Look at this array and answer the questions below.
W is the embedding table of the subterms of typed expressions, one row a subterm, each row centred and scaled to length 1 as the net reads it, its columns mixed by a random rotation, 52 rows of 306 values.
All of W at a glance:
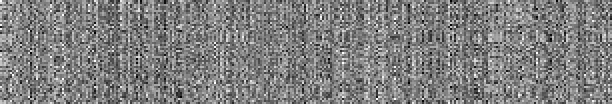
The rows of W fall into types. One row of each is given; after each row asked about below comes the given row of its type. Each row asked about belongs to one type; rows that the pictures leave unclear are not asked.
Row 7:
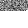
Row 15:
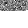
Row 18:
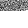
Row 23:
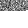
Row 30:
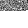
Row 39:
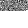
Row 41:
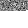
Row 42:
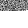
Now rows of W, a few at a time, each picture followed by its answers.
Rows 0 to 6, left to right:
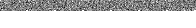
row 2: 23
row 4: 7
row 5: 23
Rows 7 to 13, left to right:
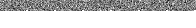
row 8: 7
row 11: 42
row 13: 39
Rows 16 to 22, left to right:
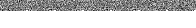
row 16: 39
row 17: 42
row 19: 30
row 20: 42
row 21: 41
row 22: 7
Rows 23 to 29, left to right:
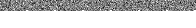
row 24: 15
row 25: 39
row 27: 7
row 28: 23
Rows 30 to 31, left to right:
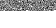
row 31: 15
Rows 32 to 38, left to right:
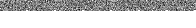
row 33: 39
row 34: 30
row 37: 18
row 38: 39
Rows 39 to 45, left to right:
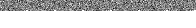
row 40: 41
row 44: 42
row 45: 42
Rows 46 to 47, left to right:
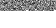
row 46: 15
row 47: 15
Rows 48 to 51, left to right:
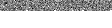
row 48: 15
